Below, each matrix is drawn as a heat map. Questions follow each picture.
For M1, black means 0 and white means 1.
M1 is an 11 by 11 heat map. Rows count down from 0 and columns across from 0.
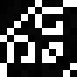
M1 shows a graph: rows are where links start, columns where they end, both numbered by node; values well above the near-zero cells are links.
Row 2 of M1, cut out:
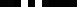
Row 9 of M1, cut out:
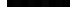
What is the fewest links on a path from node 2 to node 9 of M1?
3
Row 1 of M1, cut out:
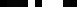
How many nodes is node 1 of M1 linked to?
4
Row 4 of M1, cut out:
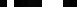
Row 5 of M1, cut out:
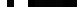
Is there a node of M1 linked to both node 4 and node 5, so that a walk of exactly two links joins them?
no
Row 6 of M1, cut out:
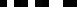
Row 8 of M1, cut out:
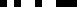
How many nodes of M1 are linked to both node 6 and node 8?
3
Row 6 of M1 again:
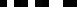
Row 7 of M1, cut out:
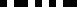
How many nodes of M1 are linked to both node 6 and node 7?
3
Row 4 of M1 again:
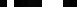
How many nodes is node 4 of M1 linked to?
4
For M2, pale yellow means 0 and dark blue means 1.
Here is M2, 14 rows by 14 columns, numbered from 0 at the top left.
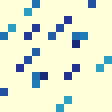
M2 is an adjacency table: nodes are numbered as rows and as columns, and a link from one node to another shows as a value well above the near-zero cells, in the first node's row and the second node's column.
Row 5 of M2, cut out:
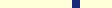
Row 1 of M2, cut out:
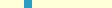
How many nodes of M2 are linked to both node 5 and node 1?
0
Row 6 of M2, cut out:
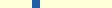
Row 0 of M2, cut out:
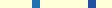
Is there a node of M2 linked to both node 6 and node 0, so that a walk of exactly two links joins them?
yes
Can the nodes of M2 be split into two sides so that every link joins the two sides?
yes
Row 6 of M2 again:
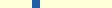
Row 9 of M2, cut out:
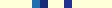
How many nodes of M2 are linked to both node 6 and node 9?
1
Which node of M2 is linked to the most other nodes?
node 4
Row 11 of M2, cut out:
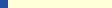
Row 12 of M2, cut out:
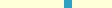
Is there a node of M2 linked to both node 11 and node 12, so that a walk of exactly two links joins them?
no
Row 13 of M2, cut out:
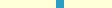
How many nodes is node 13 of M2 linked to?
1
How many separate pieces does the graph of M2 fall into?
1
